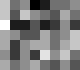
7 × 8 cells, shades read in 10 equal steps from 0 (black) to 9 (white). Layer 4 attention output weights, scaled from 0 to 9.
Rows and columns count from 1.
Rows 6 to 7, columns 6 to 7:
5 7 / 3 5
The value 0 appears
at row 1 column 4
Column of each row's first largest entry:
1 1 1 8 8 5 1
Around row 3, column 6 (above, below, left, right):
3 4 1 5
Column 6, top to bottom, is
4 3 2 4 4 5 3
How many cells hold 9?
1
